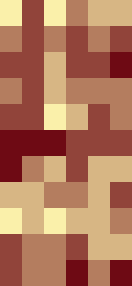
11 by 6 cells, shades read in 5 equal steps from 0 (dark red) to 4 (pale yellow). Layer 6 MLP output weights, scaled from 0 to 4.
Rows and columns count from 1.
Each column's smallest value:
0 0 0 0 1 0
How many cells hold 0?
7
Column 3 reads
4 2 3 3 4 0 3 2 4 2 2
